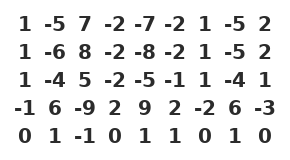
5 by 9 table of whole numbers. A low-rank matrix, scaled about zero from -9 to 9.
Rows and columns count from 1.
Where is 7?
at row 1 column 3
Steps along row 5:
up down up up same down up down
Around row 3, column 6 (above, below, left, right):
-2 2 -5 1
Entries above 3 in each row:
1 1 1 3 0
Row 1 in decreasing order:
7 2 1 1 -2 -2 -5 -5 -7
